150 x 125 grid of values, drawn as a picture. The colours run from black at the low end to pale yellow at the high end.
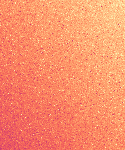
No row or column stands out. The ninth with the highest average is the top right. There is an overall slope up to the top right. No regular stripes run through it. The bottom left is the ninth with the lowest average. The values follow a bell shape. The halves do not mirror each other. The texture is fine-grained noise.
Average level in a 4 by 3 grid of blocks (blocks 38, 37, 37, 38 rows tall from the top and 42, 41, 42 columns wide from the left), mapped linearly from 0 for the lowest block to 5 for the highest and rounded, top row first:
3 4 5 / 2 3 4 / 1 2 3 / 0 1 2
